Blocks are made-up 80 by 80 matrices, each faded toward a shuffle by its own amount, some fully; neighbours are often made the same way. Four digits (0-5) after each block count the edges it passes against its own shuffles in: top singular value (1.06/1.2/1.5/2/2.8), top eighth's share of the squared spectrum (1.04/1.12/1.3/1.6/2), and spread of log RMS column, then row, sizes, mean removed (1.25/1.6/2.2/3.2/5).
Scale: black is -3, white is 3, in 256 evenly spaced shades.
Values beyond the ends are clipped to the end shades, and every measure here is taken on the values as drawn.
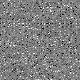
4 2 1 1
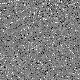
2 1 0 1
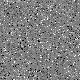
2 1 0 0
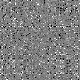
4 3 2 2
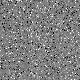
1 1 0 0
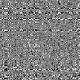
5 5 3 3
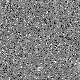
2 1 0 0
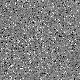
1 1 0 0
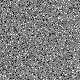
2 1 0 0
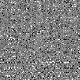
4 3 1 2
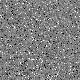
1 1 0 0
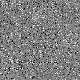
3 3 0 1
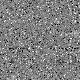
3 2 0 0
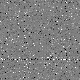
3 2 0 1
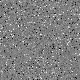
1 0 0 0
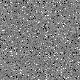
2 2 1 1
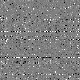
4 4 1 3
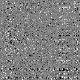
3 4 2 2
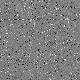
2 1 0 1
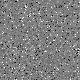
1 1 0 0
